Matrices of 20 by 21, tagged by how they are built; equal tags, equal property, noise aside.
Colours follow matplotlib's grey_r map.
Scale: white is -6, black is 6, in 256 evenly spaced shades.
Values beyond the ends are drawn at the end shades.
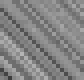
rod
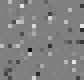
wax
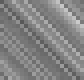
rod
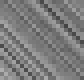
rod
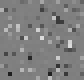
wax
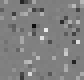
wax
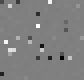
wax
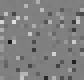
wax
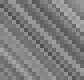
rod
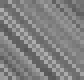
rod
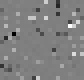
wax
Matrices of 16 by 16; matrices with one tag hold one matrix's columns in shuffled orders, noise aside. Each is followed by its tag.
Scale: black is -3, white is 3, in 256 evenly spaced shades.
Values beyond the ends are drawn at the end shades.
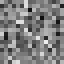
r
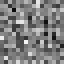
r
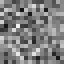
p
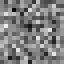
p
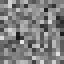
r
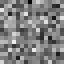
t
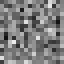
r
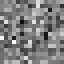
r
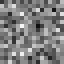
p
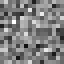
t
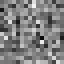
r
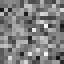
p
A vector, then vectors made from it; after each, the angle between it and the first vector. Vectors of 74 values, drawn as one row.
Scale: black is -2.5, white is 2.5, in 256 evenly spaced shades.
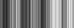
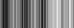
nearly parallel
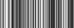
partly opposed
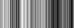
nearly opposite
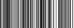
partly aligned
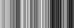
nearly opposite
